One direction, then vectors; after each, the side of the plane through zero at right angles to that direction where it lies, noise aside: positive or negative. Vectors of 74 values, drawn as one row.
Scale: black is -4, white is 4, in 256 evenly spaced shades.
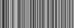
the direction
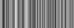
positive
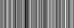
negative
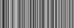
positive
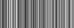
positive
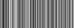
positive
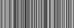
negative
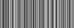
positive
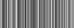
positive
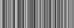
positive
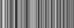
negative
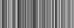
positive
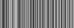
positive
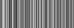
negative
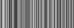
negative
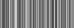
positive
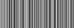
negative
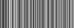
positive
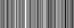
positive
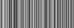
negative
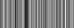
negative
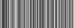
positive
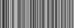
positive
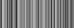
negative
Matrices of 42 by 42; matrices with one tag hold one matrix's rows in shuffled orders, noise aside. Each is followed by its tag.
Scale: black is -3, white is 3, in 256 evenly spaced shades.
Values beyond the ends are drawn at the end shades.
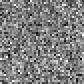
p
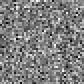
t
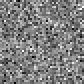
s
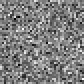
s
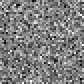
s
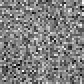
s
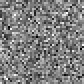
p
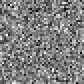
p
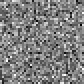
p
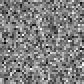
s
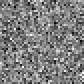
s
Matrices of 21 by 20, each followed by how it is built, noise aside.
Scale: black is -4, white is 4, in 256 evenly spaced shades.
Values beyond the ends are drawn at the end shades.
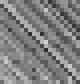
Toeplitz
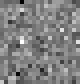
noise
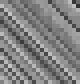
Toeplitz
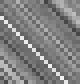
Toeplitz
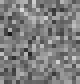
noise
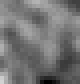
smooth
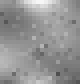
smooth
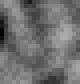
smooth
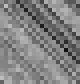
Toeplitz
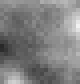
smooth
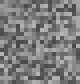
noise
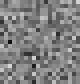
noise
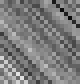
Toeplitz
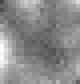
smooth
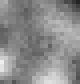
smooth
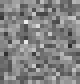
noise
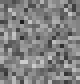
noise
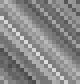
Toeplitz
